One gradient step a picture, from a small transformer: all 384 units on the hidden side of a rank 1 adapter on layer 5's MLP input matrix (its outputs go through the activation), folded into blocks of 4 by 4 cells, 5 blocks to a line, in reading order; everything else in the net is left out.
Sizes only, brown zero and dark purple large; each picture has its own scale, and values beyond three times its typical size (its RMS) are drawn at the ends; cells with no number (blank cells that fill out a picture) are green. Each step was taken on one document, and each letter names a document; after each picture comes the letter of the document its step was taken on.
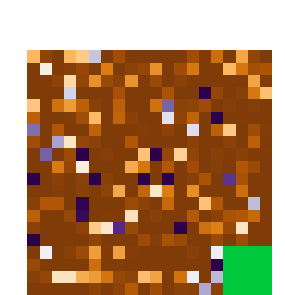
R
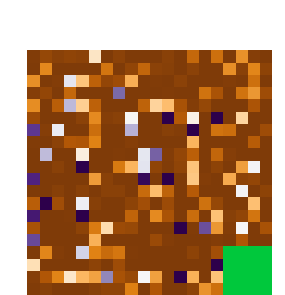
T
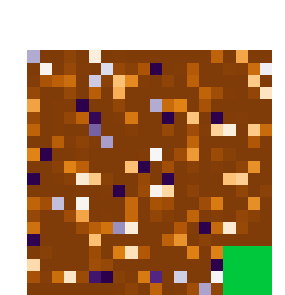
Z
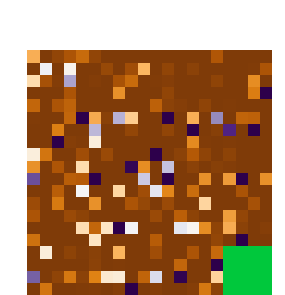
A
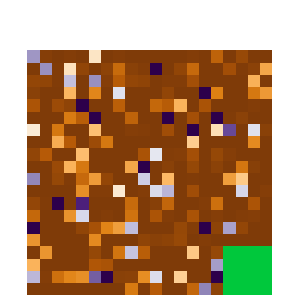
Z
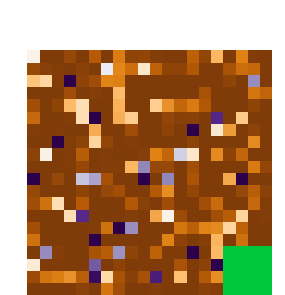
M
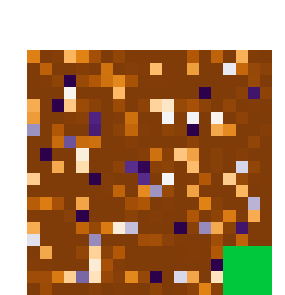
R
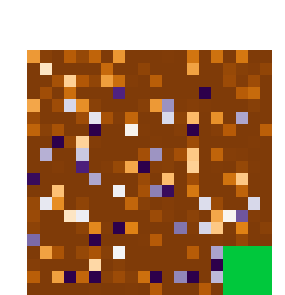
T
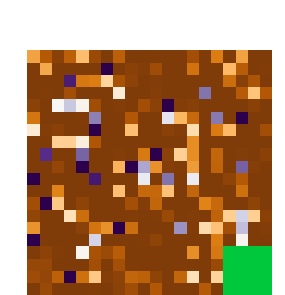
T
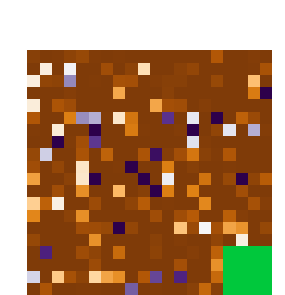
A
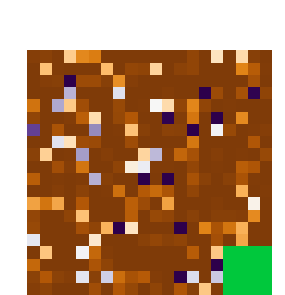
R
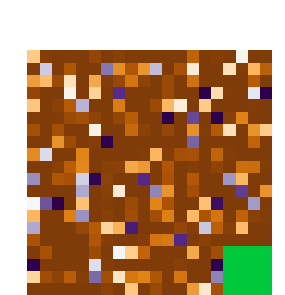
Z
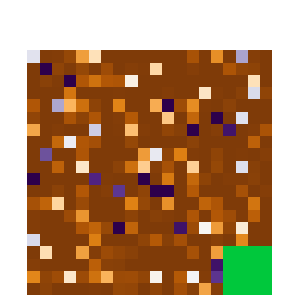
R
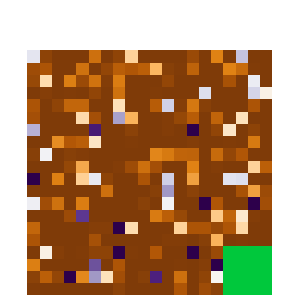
M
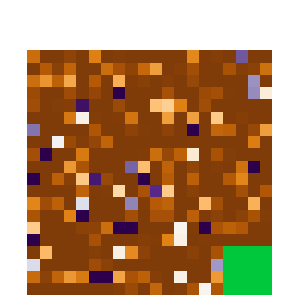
Z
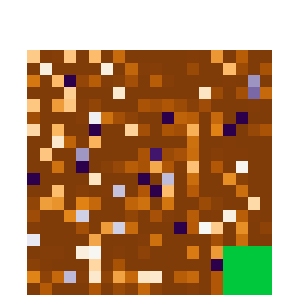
T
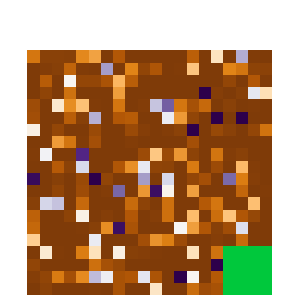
R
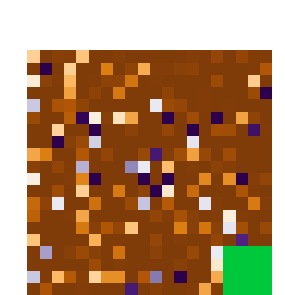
A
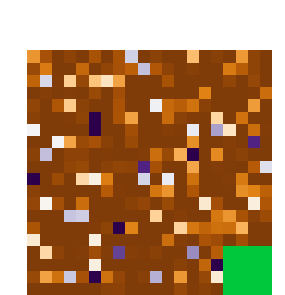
M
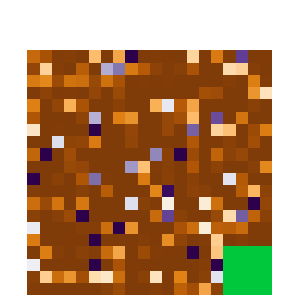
M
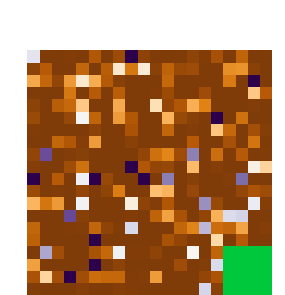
M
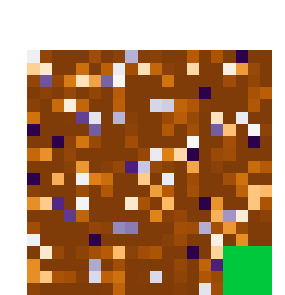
M
